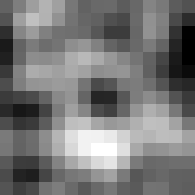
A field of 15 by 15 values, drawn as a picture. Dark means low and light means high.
The values follow a bell shape. The bottom middle is the ninth with the highest average. The ninth with the lowest average is the top right. There are no lone odd cells.
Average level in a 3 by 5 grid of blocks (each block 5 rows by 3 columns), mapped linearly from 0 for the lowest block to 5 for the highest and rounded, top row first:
2 3 2 2 0 | 1 3 2 3 1 | 1 3 5 3 3
